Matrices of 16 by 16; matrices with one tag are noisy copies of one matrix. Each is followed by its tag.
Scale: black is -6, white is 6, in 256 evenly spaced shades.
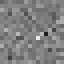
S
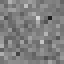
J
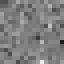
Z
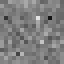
J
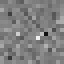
S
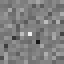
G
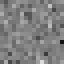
Z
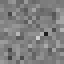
S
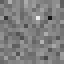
J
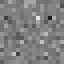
J
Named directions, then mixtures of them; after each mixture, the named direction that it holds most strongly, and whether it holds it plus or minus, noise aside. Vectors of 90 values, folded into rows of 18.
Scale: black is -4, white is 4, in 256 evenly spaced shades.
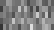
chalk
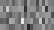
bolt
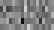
bolt, minus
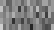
chalk, minus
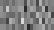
bolt, plus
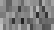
chalk, minus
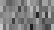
chalk, minus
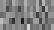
bolt, minus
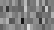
bolt, minus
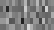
bolt, minus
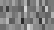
bolt, minus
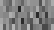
chalk, minus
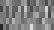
chalk, plus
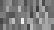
chalk, plus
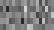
bolt, minus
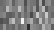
bolt, plus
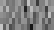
chalk, minus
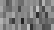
chalk, minus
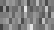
bolt, minus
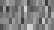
bolt, minus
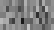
bolt, minus
